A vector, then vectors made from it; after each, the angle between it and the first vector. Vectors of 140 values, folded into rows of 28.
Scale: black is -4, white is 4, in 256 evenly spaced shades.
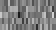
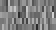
nearly parallel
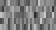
partly aligned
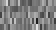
partly opposed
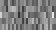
nearly parallel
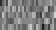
orthogonal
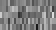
nearly parallel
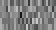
partly aligned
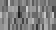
nearly parallel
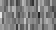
partly aligned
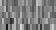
orthogonal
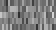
nearly parallel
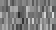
nearly parallel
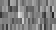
nearly opposite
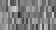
nearly parallel
